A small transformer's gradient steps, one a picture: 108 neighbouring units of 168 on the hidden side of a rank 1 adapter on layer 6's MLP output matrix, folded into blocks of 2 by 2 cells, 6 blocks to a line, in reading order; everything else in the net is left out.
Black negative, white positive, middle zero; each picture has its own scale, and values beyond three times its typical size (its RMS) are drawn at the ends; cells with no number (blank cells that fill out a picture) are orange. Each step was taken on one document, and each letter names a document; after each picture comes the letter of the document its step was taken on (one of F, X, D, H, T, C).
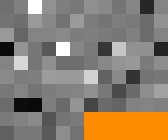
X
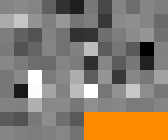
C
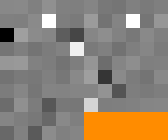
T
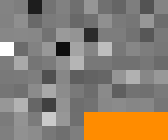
X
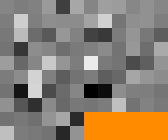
C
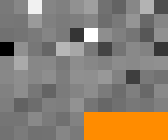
X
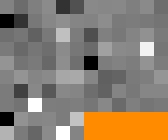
C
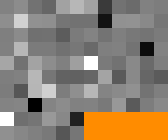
C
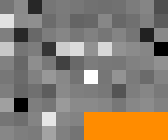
X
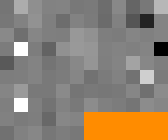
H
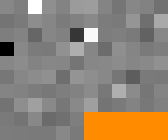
X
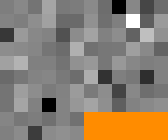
T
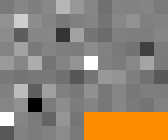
C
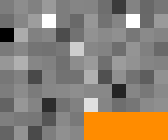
T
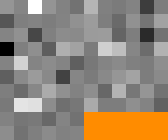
X
